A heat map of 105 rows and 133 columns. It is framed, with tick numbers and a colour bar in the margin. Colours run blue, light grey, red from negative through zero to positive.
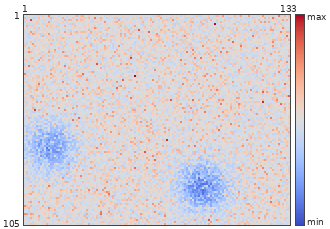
Average level on the scale: 50%. Mirror symmetry: none. Dips: two. Odd rows or columns: none.
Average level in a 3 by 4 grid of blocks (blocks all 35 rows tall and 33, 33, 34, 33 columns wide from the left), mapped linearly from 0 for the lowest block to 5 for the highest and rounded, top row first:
5 5 5 5 / 2 5 5 5 / 3 5 0 4
